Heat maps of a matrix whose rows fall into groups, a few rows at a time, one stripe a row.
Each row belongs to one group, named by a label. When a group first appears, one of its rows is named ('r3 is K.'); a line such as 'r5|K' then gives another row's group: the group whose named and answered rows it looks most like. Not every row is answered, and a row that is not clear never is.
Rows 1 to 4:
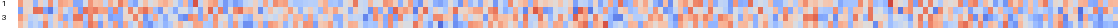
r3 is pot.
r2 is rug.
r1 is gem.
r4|pot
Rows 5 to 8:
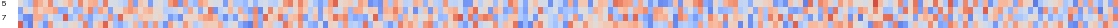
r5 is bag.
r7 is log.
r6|rug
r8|bag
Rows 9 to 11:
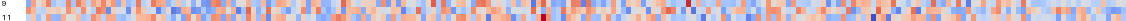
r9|rug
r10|pot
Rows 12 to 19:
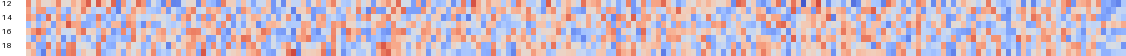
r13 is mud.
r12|pot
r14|gem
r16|mud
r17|mud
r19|gem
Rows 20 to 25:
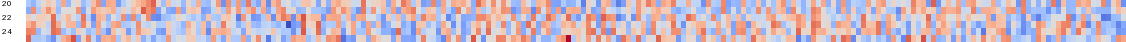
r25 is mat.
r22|pot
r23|pot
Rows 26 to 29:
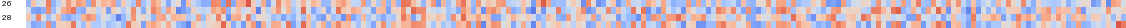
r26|rug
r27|log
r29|log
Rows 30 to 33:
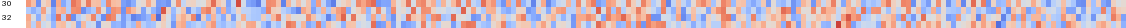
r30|bag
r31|log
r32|bag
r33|mat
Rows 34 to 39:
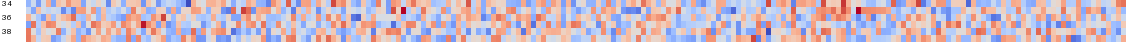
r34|log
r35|mud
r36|mat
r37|rug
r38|gem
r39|mat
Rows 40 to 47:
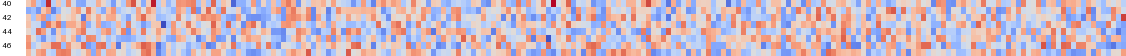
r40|gem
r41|bag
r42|bag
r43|gem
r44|mud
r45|mat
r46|pot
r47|bag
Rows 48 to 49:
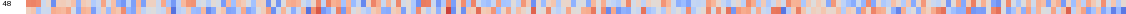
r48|mat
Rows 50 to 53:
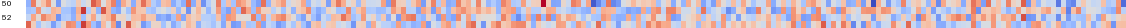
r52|rug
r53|mat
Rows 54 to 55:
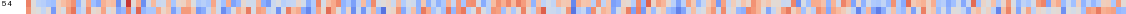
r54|mat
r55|mat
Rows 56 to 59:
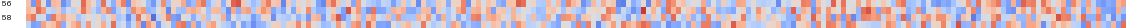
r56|mud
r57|mud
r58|pot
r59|bag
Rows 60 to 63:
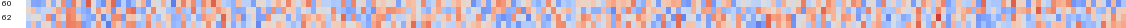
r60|bag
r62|log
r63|log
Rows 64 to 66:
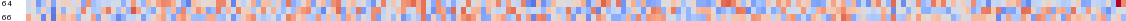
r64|log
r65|mud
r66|mat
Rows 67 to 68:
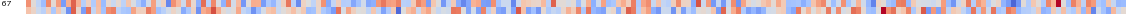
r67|gem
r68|bag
